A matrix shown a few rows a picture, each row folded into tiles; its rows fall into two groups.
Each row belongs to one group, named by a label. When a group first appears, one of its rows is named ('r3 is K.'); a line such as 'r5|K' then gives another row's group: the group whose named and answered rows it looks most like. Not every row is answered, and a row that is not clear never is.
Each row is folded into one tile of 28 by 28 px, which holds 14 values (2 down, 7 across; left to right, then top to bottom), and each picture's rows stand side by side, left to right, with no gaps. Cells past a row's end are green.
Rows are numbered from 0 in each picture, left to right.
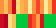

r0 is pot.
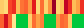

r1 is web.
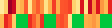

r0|pot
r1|pot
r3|web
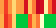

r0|web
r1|pot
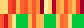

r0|pot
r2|web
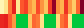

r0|pot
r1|web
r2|web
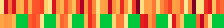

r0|web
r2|web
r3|web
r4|web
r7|pot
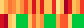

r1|web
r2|pot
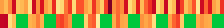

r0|pot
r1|web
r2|pot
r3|web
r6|pot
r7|web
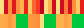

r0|web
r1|web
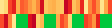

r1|pot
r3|pot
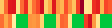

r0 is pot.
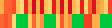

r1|web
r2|web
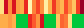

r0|web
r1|pot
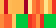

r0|web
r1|pot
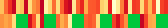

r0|web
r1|pot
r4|pot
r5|pot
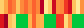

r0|pot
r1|web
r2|pot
